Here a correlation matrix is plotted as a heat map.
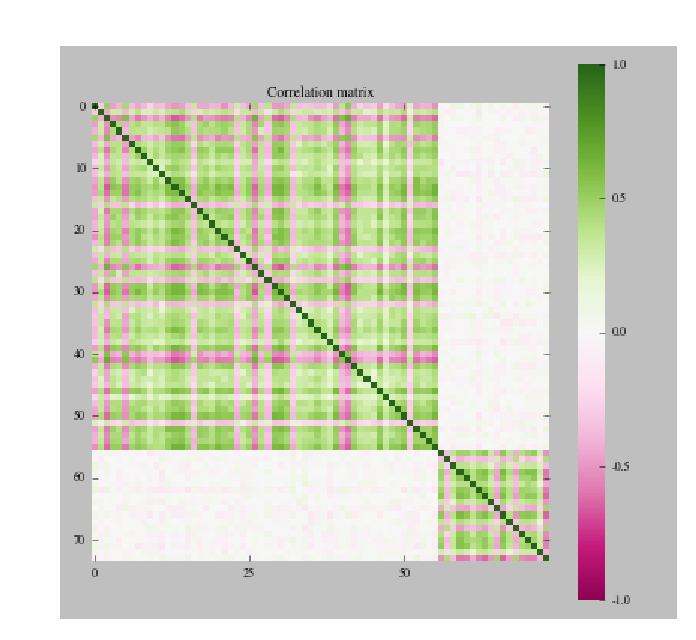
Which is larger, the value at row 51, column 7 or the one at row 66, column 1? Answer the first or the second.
the second
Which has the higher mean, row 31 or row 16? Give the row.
31
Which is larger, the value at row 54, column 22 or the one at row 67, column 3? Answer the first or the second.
the first
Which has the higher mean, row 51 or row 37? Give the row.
37
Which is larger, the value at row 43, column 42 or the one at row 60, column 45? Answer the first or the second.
the first
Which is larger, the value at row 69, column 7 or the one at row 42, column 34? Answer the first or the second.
the second
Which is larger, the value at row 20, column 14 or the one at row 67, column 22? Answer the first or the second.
the first
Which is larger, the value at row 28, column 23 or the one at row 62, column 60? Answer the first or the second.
the second
